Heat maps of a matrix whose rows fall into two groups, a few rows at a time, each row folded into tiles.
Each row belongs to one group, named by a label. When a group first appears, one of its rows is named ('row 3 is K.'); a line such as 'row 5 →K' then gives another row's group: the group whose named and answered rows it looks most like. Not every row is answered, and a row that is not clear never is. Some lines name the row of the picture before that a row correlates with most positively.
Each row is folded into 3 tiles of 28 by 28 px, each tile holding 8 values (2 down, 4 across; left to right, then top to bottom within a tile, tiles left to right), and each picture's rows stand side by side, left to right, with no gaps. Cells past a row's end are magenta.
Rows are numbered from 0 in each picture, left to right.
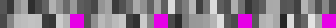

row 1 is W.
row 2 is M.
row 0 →W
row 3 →W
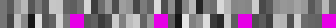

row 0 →W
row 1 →M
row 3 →M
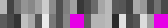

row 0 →M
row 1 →W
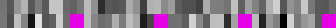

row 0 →W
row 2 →M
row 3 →W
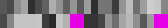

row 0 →W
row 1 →M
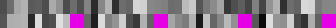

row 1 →W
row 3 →W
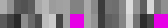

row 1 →M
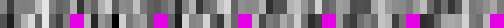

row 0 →M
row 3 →M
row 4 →M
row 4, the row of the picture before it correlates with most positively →0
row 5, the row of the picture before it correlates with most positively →0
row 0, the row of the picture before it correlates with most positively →0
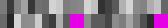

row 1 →M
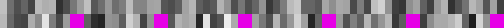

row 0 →M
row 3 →M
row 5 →W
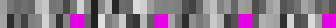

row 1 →W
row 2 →M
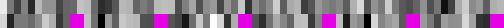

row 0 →M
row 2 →M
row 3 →M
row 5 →M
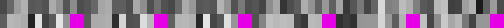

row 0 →W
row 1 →W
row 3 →W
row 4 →M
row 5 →W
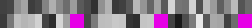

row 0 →W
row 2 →M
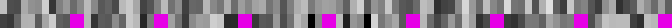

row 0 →M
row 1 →M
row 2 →M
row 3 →M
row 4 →W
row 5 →M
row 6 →M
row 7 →W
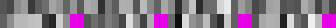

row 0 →W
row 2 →W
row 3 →W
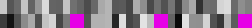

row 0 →M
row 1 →W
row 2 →W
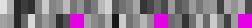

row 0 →M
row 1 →W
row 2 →M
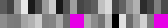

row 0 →W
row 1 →W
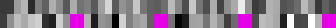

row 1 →W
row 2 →M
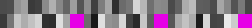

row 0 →W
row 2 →W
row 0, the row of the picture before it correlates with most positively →0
